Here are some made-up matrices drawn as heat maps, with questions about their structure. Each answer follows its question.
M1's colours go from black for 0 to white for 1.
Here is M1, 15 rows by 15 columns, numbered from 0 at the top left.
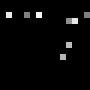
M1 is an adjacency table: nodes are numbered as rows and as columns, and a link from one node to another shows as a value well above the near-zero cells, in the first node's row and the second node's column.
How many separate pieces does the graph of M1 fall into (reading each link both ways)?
7
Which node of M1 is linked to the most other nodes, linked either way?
node 2
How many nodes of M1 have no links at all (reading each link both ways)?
4
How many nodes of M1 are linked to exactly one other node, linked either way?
8
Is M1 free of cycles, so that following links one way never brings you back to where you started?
yes
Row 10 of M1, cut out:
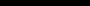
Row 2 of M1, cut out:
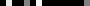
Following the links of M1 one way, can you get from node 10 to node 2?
no
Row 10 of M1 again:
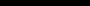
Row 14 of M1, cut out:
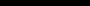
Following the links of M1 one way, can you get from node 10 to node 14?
no
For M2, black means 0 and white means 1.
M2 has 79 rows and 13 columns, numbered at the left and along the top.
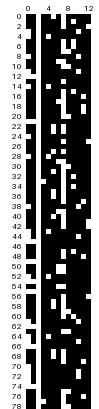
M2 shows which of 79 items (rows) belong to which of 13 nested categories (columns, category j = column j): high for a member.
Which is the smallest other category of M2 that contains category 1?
0
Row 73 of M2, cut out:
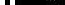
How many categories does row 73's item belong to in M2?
2
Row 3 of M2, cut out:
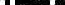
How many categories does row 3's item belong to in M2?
3
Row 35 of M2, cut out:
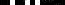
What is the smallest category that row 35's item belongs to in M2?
5
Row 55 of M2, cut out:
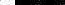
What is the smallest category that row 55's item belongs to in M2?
1
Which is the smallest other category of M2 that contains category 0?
2
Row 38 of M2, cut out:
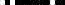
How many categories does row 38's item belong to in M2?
3
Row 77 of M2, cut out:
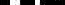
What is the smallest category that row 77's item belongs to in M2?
3
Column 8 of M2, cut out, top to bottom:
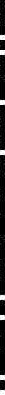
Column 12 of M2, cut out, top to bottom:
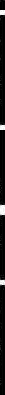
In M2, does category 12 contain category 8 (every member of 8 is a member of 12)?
no
